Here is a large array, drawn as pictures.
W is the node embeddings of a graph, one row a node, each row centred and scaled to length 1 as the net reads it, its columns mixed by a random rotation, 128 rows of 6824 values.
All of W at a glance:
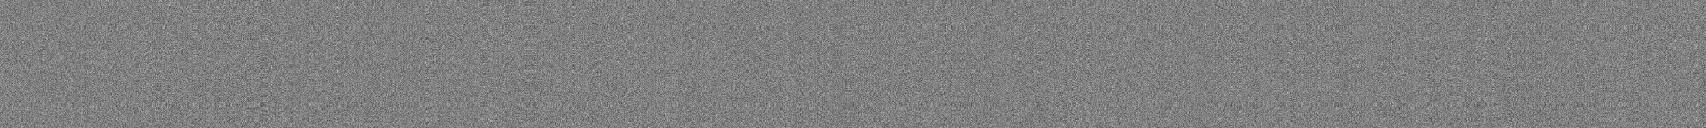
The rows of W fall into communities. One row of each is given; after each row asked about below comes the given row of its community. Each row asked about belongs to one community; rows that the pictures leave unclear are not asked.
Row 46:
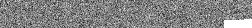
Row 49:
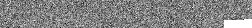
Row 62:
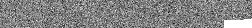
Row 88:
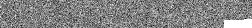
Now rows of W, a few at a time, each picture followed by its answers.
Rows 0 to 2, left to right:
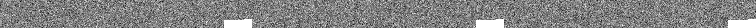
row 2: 46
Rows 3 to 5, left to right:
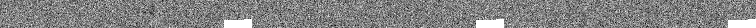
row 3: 62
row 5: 62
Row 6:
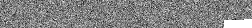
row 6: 49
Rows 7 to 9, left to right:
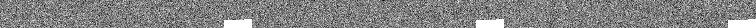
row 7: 49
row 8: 46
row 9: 62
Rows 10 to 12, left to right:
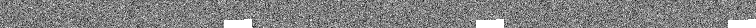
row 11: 49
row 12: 46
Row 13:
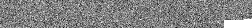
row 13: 62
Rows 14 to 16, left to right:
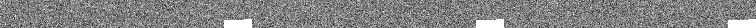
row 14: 88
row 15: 62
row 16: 49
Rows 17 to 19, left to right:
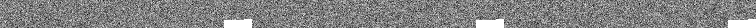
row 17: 46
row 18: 88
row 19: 46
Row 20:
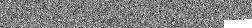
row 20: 49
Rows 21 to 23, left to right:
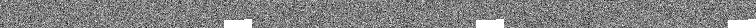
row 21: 88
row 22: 88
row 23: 46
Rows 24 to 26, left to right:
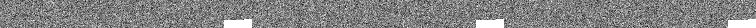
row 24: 49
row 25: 62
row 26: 62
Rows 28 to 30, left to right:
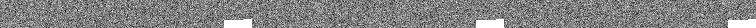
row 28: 62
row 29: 46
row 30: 46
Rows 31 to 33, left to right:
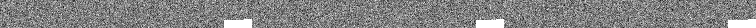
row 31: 62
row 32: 46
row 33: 88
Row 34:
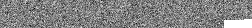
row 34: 62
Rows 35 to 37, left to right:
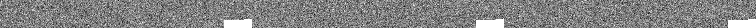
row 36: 62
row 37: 88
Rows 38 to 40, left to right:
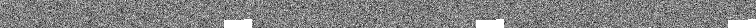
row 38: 88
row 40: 46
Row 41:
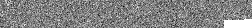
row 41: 49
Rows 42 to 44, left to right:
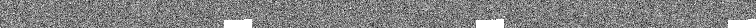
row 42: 49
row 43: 46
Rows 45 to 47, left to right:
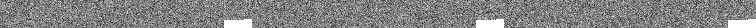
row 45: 62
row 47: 49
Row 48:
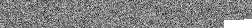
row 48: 46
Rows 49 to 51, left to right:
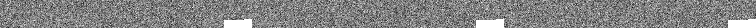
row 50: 62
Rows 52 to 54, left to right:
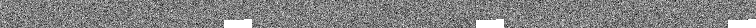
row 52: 88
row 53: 62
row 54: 49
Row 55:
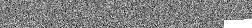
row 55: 62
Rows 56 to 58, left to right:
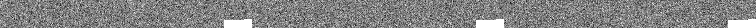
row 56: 88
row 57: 62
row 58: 46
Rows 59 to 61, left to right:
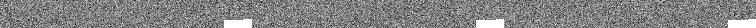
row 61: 49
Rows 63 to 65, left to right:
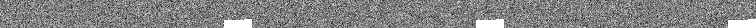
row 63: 49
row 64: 46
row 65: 62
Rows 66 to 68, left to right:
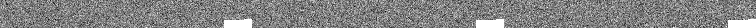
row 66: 46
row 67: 88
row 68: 62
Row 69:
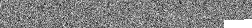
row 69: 88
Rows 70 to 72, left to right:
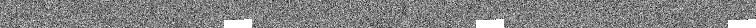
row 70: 49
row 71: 49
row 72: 49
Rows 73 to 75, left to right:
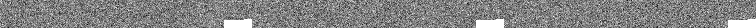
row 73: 88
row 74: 62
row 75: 62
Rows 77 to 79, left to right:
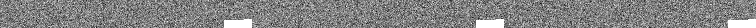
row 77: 62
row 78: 62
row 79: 88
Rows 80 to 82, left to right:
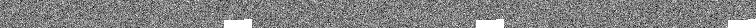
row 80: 49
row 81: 88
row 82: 62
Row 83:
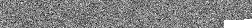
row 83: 46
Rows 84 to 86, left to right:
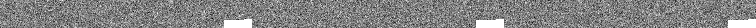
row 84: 88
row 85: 62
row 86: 46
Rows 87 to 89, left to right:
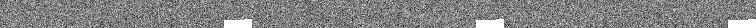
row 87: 49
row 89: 49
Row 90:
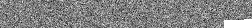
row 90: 88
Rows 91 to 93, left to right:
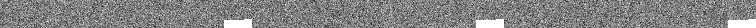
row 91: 88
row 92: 46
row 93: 46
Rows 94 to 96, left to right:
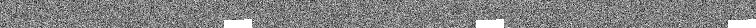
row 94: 49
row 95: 46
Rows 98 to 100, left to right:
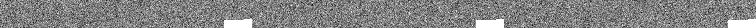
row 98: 46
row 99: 88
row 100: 46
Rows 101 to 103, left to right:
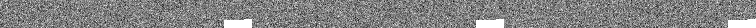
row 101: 88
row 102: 62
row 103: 62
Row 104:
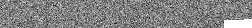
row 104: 62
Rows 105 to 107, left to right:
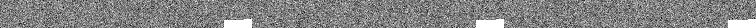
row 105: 62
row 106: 62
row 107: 88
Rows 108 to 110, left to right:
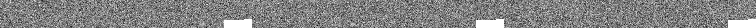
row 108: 88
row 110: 62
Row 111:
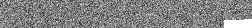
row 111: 46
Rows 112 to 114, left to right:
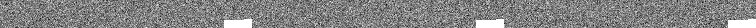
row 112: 46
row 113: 88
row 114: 62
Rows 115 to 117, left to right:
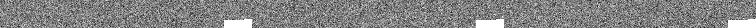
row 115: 49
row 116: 88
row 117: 62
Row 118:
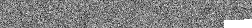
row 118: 46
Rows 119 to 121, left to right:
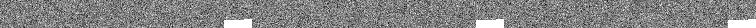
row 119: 46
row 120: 62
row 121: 46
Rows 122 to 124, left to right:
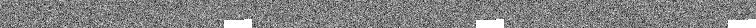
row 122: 88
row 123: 49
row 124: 49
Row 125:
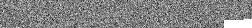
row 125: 62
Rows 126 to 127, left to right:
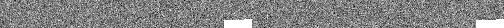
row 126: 49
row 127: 88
